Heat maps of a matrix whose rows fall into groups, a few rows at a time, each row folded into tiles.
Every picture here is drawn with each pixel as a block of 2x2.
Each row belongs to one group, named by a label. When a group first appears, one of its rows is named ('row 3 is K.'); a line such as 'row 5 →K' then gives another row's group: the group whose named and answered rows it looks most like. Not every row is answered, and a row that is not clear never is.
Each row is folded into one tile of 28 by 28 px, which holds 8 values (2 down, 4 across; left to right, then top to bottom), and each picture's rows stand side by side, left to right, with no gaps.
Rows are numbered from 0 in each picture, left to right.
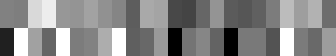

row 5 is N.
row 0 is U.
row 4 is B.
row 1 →N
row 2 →N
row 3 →B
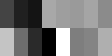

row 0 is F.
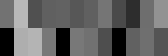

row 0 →B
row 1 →B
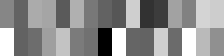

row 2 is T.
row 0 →N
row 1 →F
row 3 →U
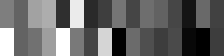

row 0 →N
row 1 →T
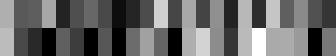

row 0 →F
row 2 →B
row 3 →B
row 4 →B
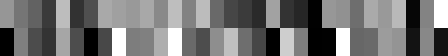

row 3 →N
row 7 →F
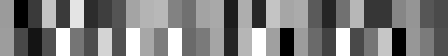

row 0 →F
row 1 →T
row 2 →U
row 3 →N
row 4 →B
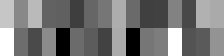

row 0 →N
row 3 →N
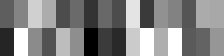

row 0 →U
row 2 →B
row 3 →N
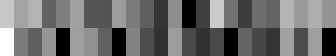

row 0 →N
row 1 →B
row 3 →F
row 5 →F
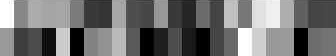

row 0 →F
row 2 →F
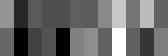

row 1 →B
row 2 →N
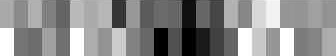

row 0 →N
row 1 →U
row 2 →F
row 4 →U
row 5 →N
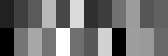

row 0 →B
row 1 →T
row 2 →B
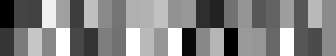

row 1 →N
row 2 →U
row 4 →B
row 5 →N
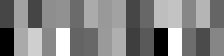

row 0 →B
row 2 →F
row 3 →N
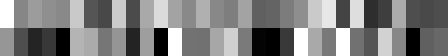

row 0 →F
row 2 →F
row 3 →N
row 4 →F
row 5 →U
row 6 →T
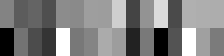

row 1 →N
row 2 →F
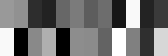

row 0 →T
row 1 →B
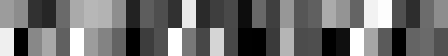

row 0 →T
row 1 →U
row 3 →T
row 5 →F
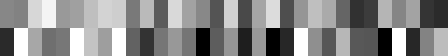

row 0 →U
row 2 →N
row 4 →F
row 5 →U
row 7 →T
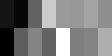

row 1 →N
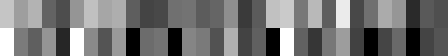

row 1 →U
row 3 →B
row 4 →F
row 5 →N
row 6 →F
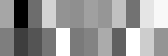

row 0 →F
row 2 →U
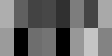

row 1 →B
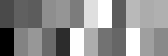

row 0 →B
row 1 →U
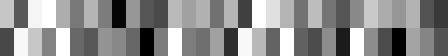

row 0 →U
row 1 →N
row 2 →T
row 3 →N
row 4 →U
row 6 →U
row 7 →B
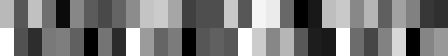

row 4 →U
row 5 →F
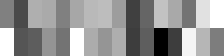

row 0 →N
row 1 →U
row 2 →F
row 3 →U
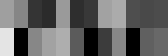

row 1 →F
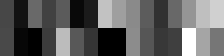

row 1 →F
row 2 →B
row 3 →U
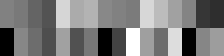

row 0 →B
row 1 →F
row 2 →U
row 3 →T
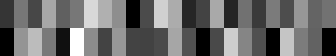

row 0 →B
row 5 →F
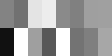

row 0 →U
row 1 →N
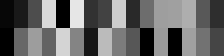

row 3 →B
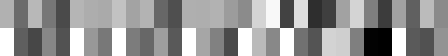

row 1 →U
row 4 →U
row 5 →T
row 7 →N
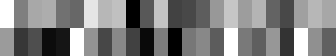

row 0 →F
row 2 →F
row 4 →N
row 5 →U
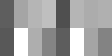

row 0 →U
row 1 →U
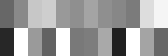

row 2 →U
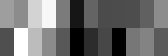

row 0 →U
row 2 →B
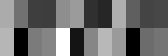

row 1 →T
